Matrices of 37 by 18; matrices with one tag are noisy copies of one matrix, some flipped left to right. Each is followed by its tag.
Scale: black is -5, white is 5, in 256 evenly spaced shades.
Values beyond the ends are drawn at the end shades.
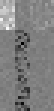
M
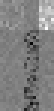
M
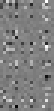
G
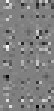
G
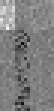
M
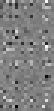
G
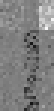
M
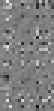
G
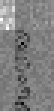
M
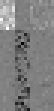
M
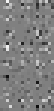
G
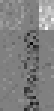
M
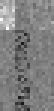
M
